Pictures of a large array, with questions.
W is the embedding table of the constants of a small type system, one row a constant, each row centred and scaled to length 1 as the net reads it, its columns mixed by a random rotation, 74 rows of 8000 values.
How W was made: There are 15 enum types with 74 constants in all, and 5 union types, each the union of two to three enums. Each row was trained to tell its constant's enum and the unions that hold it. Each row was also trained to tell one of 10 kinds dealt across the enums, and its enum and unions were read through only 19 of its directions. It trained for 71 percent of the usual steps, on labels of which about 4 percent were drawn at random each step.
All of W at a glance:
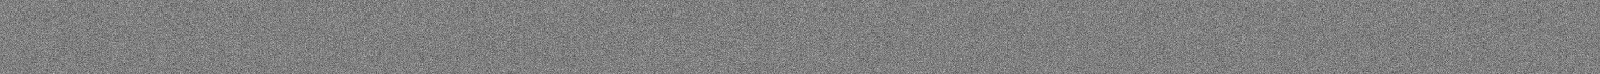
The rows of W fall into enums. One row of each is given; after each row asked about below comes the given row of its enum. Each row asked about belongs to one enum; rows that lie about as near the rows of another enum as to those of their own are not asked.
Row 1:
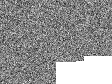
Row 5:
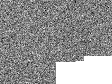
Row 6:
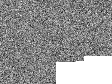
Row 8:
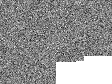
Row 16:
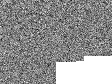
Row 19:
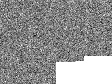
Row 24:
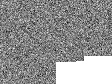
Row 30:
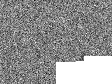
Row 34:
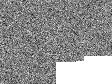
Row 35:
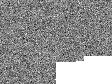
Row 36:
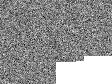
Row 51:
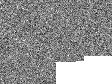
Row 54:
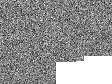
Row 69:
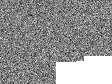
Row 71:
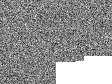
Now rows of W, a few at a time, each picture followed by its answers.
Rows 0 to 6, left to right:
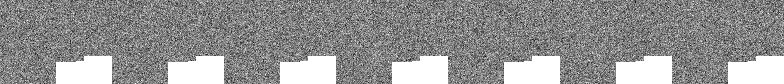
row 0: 8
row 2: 69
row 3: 5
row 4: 54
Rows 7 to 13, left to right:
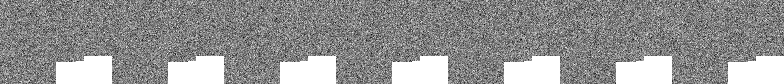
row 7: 16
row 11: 34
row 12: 34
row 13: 51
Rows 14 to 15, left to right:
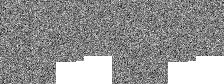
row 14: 69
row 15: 16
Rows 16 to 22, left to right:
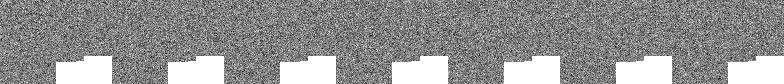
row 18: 30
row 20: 69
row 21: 19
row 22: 8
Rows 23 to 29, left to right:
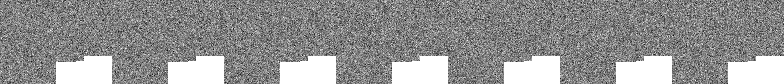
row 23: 69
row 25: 30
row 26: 35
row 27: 71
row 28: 5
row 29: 16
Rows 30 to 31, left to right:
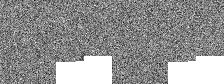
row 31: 16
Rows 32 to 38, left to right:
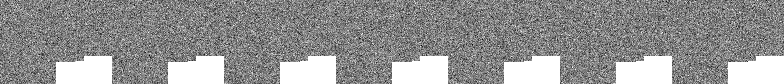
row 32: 71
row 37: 1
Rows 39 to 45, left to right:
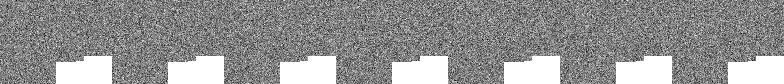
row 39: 8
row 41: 6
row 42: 36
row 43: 54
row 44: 5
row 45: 36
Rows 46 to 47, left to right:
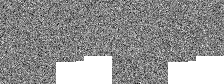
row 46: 34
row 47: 36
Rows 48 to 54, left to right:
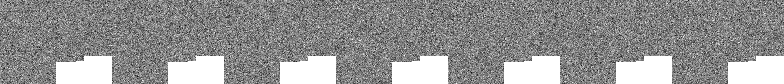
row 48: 69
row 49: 1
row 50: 35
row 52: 54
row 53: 8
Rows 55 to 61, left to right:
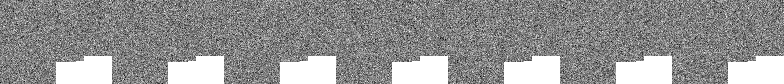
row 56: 1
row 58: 36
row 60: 24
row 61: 35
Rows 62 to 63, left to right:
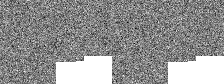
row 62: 36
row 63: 1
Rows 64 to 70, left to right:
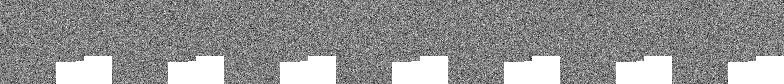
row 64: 19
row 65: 1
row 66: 8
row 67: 71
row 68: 30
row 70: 19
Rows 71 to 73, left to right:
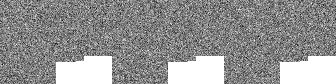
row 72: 35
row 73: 5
